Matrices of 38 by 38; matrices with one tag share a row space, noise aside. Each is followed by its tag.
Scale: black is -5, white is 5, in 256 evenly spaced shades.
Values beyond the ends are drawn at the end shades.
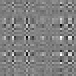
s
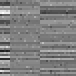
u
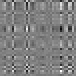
s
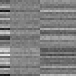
u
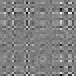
s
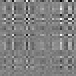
s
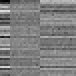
u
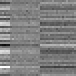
u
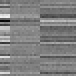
u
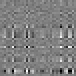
s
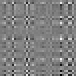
s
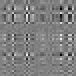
s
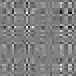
s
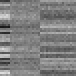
u
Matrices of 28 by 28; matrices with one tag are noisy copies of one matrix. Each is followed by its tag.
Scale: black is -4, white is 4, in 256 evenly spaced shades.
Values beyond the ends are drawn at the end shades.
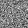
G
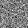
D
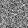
D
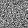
G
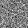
D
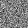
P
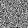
P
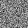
P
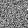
G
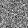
D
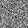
D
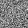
G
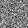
D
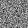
P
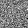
G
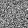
G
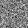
D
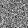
D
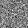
D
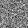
D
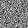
P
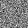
P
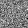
G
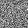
G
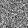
D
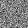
P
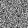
P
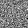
G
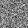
D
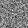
D
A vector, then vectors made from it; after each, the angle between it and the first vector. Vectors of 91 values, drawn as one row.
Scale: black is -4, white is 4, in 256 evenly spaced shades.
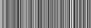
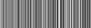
partly aligned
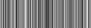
orthogonal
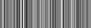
orthogonal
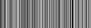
nearly opposite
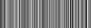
nearly opposite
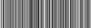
orthogonal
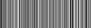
nearly opposite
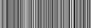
nearly parallel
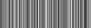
partly opposed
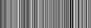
nearly opposite
